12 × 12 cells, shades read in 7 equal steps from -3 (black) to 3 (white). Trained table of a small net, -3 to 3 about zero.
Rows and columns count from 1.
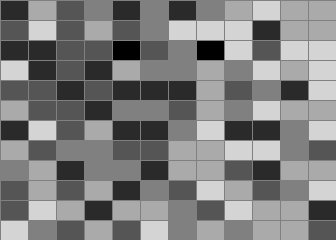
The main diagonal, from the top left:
-2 2 -1 -2 -2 0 0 1 -1 -1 1 -1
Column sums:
-4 2 -11 -4 -12 -5 -2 8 6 2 7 10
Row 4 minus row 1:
4 -3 0 -2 3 0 2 1 -1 0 0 1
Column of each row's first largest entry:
10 2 9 1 12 10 2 9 2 8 2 1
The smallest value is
-3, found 2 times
